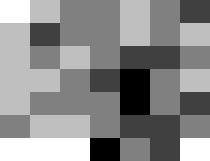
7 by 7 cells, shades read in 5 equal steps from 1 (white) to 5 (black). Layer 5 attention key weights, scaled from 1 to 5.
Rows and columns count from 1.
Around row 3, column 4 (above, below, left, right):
3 4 2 4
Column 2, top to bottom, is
2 4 3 2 3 2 1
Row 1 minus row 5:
-1 -1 0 0 -3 0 0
